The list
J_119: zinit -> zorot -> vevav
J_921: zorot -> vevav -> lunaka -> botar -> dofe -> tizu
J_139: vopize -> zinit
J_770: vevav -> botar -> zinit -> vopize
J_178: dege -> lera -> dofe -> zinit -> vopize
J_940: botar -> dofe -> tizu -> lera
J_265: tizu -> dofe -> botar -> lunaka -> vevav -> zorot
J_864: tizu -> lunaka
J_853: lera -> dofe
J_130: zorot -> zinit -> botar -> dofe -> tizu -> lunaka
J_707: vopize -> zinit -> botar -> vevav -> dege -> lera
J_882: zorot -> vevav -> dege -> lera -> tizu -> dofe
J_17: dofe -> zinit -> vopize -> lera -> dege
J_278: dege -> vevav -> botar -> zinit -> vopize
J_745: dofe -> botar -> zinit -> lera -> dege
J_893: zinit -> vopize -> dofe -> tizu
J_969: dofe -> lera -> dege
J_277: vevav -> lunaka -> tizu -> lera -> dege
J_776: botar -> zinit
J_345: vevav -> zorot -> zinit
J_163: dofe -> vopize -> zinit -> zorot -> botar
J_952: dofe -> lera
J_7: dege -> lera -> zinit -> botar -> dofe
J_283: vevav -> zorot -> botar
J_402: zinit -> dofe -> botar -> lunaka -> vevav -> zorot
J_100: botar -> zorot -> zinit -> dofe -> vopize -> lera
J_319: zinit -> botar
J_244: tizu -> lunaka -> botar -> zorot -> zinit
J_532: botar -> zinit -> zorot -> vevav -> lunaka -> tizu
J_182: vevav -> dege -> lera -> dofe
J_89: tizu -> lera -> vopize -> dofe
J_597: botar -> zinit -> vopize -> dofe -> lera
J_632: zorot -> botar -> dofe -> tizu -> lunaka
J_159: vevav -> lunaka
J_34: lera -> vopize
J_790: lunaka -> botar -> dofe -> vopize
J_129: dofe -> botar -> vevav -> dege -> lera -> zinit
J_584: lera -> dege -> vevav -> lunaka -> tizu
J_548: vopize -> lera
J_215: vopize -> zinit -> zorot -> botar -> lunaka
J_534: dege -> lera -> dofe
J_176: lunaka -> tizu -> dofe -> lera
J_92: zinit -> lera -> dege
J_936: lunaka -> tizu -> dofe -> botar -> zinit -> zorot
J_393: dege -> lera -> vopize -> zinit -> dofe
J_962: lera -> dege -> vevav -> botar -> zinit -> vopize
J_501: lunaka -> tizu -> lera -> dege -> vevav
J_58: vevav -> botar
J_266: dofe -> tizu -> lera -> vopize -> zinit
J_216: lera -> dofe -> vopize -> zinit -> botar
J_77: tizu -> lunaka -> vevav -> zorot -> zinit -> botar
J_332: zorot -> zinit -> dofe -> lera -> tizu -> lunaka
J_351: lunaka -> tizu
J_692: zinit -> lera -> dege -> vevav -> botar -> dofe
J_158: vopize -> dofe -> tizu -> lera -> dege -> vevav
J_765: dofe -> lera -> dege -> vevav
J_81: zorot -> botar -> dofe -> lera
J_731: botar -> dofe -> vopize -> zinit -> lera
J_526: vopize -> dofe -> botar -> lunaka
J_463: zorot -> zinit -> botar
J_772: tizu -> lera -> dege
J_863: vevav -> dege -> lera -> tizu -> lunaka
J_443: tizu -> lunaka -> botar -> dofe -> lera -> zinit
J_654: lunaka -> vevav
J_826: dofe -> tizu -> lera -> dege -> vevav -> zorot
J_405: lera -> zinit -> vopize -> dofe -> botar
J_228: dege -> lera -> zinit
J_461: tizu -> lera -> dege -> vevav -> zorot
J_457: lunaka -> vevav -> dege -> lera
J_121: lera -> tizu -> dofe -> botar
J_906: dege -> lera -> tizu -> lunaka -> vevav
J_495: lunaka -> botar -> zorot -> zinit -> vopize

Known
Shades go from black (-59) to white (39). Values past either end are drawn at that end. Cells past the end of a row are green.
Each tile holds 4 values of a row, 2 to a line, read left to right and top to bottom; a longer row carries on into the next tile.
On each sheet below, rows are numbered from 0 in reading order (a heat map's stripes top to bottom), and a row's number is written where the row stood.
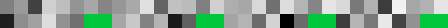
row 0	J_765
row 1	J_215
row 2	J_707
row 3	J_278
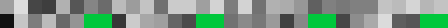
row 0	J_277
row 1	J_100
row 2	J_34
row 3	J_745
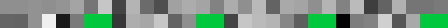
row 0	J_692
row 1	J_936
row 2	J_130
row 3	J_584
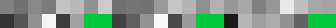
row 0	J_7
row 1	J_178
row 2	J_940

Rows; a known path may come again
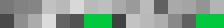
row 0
J_745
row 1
J_130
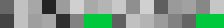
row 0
J_495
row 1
J_463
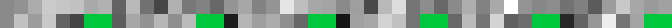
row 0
J_163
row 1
J_864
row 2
J_940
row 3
J_826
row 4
J_158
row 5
J_534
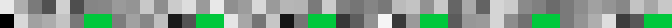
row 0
J_882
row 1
J_597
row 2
J_139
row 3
J_7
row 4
J_266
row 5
J_402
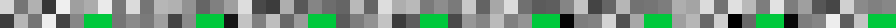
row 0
J_278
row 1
J_34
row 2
J_277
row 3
J_216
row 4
J_89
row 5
J_584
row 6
J_707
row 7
J_906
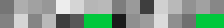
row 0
J_526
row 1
J_765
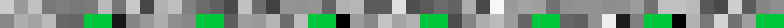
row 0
J_119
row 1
J_121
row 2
J_351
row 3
J_461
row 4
J_952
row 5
J_692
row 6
J_863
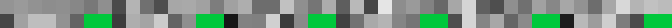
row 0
J_332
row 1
J_936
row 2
J_962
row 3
J_853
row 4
J_159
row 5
J_129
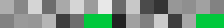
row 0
J_776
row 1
J_457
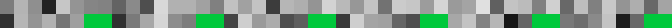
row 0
J_244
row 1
J_969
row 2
J_532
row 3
J_100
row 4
J_215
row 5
J_405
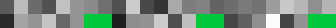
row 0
J_443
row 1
J_501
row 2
J_178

